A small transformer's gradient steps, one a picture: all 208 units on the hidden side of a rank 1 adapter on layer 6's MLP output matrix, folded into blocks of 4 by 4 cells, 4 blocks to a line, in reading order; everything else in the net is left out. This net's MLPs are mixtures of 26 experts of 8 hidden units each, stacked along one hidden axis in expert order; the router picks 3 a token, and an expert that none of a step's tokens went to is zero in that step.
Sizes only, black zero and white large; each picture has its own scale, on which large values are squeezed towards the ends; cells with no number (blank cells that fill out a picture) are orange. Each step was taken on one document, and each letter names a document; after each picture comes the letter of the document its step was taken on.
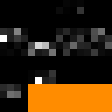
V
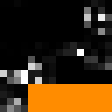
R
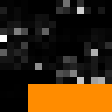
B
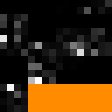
V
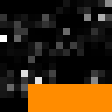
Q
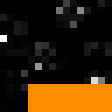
Q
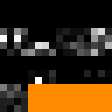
V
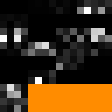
V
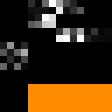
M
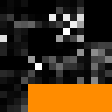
Q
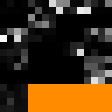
B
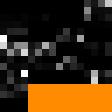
M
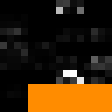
B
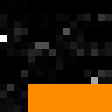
Q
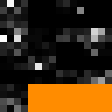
B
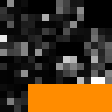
B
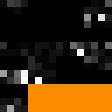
R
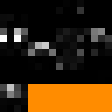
V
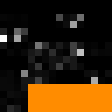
Q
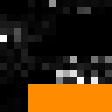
B
